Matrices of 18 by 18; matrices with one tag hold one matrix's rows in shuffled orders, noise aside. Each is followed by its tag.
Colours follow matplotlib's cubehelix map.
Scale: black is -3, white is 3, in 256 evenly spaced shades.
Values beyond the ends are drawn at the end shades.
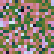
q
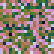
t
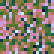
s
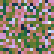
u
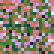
t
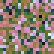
t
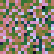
s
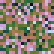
u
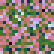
t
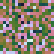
q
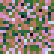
u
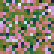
u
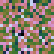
q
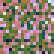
t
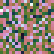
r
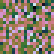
s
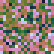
t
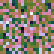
r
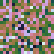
q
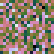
s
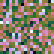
r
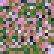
u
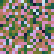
s
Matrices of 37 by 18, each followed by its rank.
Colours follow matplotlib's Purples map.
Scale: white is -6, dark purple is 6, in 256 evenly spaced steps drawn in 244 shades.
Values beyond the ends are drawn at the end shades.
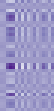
one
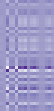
one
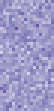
full rank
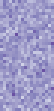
full rank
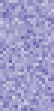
full rank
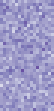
full rank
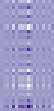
one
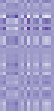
one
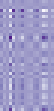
one
